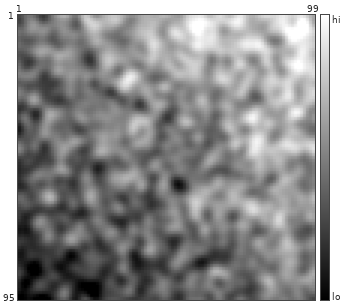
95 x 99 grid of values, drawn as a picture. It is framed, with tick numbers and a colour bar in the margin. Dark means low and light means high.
Ninth with the highest average: top right. Slope: up to the top right. Ninth with the lowest average: bottom left. Histogram: bell-shaped. Odd rows or columns: none. Grain: blotchy. Average level on the scale: 50%. Lone odd cells: none.
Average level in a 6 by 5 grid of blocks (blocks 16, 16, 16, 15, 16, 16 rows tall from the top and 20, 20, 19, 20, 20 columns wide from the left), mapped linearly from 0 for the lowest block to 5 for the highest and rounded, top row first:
23455
23344
23334
22233
12233
01123
